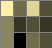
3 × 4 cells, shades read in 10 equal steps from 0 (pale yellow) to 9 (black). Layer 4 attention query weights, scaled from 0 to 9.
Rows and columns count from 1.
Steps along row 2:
up down up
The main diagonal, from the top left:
0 7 5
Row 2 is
4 7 6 7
